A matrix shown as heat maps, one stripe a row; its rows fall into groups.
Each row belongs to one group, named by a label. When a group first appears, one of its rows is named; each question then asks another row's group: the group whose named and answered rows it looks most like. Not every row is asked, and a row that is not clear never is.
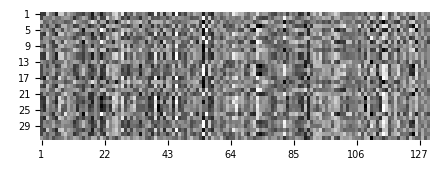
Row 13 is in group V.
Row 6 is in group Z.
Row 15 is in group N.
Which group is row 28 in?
N
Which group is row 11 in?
Z
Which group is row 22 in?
Z
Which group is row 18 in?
V
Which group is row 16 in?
N
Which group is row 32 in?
V
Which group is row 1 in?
Z
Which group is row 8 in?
V
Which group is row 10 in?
V
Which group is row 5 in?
V
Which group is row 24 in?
Z
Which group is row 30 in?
Z
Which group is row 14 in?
N
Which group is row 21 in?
N
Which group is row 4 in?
N
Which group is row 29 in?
N
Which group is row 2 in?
N
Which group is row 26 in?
V
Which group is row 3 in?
V
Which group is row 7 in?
N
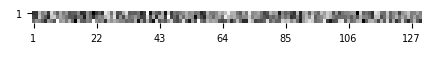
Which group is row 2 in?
Z
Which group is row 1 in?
Z
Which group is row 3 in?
V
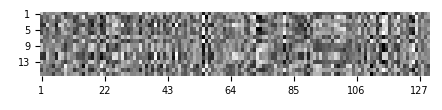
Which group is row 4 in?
Z
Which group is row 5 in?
N
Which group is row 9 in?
V
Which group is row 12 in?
Z
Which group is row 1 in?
V
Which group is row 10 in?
V
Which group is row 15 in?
N
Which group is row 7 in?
V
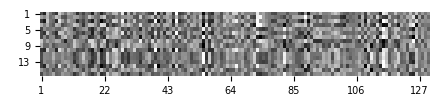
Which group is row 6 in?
Z
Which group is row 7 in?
N
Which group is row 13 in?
N
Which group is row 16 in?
N
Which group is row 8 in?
V
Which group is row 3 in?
Z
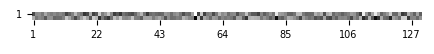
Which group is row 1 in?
N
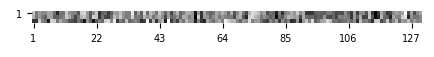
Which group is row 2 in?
V
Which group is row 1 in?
V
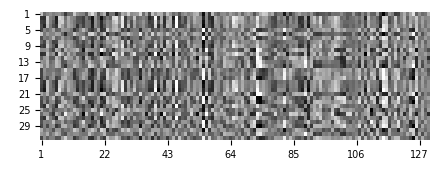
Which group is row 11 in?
Z
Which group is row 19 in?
Z
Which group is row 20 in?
Z
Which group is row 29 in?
N
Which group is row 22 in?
N
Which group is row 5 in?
N
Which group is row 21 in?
V
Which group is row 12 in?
V
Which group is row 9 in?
Z
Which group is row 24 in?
Z
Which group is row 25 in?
V
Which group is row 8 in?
Z
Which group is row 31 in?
V
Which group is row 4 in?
Z
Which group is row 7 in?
N
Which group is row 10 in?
V
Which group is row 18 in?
Z
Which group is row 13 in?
V
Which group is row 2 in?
Z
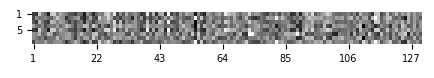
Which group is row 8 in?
N
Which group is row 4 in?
V
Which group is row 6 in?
V
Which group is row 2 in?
N
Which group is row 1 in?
Z
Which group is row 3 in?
Z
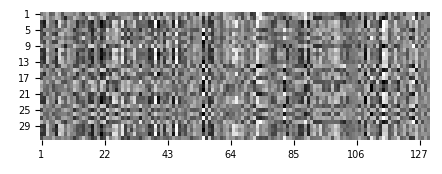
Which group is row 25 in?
N
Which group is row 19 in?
V
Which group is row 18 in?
V
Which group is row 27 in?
N
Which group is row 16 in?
Z
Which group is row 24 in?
V
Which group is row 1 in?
V
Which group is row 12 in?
Z
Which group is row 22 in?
Z
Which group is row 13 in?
Z
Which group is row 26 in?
V
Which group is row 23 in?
Z
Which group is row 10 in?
Z
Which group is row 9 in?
V
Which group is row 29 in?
Z
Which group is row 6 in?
Z
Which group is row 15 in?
V
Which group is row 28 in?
V
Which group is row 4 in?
Z
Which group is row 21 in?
N
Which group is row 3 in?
Z
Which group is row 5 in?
N
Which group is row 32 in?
N
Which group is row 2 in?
V
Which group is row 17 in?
N
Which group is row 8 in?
Z
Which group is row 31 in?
Z
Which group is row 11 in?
Z
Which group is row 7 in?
N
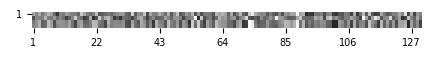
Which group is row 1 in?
V
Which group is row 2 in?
N
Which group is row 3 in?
V
